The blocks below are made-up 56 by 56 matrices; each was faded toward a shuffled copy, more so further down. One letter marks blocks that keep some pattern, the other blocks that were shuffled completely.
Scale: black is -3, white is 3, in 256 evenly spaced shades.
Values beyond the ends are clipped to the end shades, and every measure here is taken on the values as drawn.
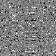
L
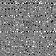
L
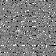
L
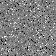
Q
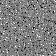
Q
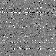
L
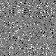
L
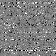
L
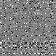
L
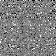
L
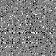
L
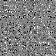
L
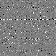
L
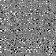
L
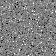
Q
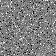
Q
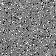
Q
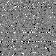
L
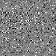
L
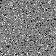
Q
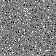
Q
